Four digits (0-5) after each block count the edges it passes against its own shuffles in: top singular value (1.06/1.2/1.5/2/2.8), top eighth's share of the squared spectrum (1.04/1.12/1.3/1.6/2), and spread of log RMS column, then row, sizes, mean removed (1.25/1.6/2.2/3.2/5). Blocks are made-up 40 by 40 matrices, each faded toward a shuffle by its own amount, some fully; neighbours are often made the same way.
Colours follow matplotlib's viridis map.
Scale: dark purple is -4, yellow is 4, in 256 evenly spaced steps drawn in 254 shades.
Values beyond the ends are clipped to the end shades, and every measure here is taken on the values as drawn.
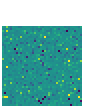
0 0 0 0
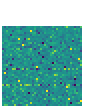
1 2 0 1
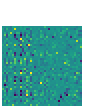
4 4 2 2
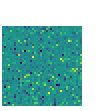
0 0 0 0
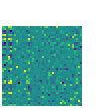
4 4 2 1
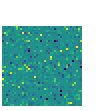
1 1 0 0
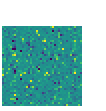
3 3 2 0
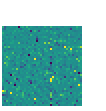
2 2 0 0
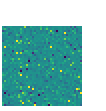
1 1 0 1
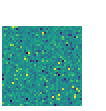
1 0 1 0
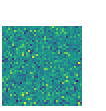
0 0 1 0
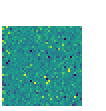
1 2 1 0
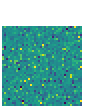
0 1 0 0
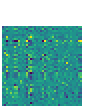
4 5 3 2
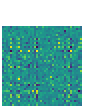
4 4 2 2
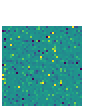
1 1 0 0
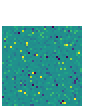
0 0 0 0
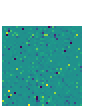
1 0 0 0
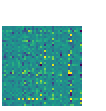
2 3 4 2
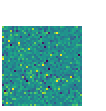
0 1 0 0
